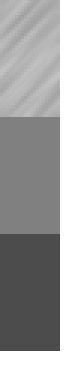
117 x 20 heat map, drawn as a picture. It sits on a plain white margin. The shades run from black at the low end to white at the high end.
The table splits into 3 rows of 1 panel. Panel 1,1: high, slanting up to the right, faint in contrast. Panel 2,1: middling, flat. Panel 3,1: low, flat.
